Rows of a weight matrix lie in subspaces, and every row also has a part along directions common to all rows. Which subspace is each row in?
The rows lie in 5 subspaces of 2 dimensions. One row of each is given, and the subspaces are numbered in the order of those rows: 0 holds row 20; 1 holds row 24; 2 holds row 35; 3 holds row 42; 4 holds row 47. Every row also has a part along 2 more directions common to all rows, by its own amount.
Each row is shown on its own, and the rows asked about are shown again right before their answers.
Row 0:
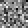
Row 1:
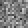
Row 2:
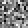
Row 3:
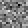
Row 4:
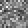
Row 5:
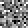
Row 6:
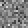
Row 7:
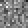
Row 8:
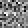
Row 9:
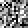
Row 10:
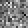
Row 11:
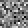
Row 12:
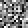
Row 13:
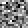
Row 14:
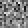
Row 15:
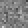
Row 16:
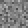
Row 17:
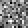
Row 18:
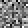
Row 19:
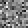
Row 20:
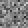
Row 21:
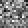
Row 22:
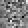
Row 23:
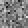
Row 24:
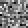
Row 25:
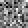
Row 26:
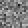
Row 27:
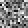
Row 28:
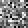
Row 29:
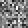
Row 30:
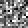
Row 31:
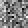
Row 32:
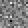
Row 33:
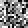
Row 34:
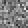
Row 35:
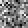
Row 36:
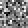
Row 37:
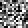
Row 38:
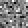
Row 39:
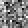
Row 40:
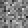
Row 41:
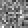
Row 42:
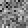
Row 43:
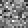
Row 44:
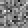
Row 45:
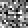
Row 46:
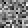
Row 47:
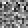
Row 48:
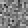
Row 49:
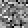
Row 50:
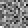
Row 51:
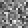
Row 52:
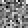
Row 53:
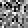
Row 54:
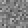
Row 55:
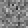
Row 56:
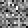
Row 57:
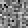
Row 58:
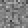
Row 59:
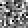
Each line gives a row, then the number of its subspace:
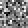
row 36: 4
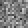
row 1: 3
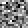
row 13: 4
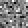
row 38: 1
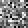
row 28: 2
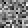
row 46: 4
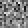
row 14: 4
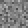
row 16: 1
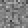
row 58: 2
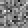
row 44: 0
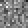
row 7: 1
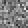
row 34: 4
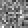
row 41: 1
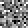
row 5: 0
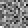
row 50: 0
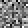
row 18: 2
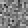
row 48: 1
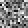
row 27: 0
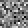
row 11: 0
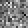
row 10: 2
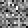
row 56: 0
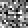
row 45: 1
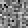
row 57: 1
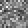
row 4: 3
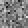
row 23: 3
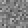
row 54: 3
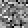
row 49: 2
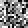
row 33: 3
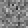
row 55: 0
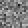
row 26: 4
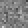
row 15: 1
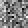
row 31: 3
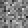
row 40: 3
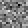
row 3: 4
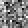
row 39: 3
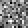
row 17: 2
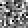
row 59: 3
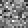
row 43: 2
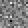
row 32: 2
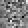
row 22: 2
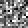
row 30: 0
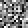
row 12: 3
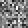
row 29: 0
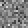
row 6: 0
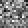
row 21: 2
